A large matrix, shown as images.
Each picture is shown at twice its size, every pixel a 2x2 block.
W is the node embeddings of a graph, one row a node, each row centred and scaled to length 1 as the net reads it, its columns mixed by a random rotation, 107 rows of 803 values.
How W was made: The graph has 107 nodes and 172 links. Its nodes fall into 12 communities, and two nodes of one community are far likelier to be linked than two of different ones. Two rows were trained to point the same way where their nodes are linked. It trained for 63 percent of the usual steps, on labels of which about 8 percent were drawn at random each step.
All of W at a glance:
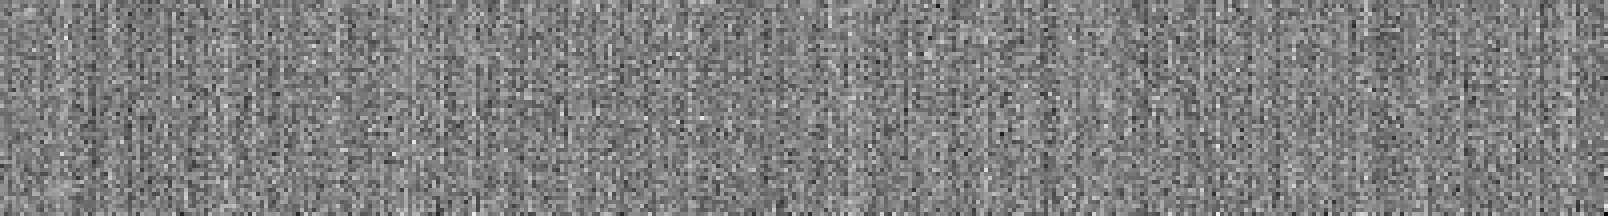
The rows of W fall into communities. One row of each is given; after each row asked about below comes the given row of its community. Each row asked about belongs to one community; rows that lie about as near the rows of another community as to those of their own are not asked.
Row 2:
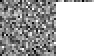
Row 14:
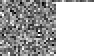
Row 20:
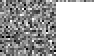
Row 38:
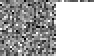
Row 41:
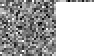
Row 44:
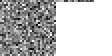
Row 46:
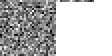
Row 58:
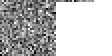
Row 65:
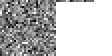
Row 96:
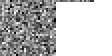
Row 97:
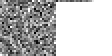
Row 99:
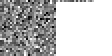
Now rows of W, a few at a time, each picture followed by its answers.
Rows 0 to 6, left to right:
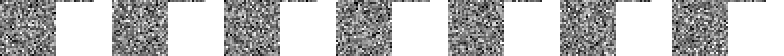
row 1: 97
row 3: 58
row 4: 65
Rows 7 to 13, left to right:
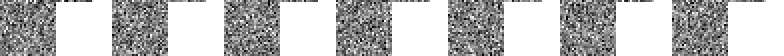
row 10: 38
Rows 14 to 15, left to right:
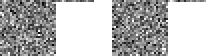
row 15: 99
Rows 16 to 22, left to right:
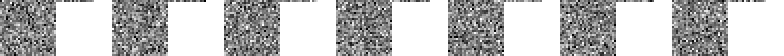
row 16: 97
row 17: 65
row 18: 99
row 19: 44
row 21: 41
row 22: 38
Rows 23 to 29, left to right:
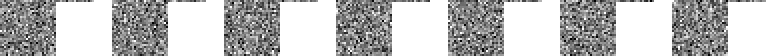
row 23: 96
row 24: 41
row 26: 38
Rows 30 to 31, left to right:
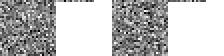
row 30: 38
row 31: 96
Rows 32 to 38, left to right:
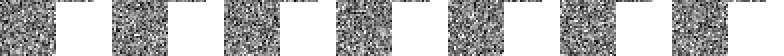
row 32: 38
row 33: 99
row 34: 65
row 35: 44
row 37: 97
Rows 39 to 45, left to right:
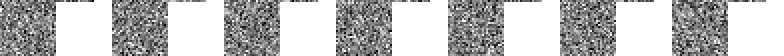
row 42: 58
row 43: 97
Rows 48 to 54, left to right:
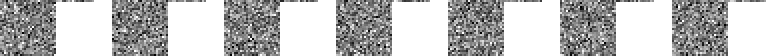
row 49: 41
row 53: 97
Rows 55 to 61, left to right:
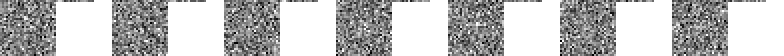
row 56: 44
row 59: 96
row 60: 58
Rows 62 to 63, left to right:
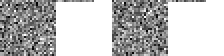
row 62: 99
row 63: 46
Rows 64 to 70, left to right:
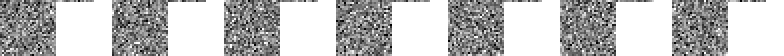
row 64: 46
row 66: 41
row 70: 44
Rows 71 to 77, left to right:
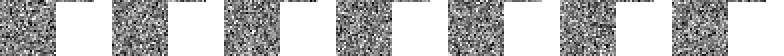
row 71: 20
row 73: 44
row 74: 99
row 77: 58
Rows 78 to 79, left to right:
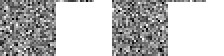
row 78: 44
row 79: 38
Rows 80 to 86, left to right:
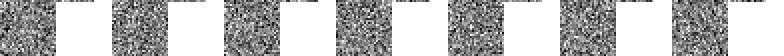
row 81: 99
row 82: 96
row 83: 46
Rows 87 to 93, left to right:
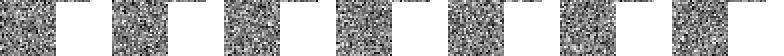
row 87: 2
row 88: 14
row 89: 65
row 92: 46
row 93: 41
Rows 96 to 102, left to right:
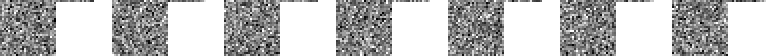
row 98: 14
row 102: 97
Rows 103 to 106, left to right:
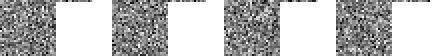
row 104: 2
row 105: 20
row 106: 96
